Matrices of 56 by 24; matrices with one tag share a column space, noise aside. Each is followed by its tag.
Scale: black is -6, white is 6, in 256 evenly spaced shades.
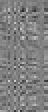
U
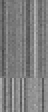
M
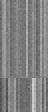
M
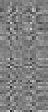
U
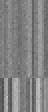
M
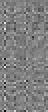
U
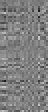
U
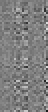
U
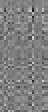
U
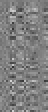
U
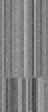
M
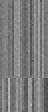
M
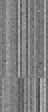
M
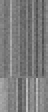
M
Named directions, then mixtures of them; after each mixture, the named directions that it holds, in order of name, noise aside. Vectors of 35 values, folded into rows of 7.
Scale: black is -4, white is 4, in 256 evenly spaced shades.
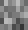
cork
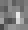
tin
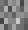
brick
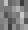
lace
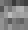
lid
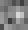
lace, lid, tin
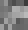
cork, lid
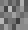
brick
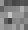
cork, lid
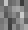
lace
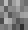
cork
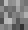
cork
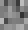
brick, cork, lace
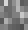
cork, lace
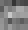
lid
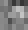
lace, lid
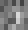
brick, lid, tin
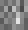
brick, tin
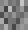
brick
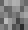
cork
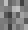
lace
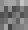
brick, lid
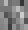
lace
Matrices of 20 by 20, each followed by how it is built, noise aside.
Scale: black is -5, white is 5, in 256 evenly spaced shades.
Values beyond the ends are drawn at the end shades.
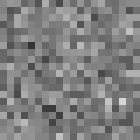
noise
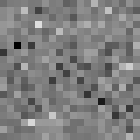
noise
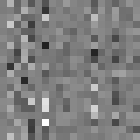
uneven columns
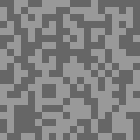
noise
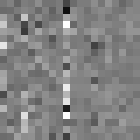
uneven columns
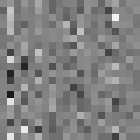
uneven columns
